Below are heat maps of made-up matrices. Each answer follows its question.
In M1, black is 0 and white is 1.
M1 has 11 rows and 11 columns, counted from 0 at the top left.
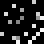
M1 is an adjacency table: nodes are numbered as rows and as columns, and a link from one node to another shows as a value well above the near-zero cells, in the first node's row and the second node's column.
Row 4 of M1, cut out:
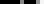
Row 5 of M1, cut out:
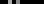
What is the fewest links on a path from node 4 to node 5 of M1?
1
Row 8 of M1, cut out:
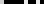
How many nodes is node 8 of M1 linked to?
3
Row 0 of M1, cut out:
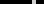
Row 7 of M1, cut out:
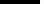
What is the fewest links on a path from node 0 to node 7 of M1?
5
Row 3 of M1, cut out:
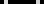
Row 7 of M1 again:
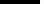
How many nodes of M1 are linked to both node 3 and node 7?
0
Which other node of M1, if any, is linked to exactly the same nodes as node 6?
node 0
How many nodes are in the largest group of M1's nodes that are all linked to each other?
2
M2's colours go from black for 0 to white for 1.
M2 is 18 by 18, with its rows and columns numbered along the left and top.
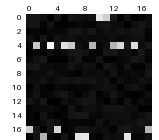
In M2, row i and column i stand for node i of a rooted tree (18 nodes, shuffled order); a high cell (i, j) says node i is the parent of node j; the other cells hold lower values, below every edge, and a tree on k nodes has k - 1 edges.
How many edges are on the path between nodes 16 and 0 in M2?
1
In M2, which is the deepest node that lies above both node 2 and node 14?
17
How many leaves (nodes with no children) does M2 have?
14
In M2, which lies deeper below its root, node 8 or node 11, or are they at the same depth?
the same depth
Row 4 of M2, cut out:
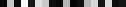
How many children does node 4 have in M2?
8
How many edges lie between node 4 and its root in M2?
1
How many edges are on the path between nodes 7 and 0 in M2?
3
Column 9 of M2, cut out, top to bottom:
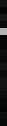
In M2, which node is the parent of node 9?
4
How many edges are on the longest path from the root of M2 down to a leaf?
2
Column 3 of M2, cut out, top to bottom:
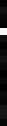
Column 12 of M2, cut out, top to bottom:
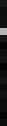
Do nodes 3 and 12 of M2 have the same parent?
yes
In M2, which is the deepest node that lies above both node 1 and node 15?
4
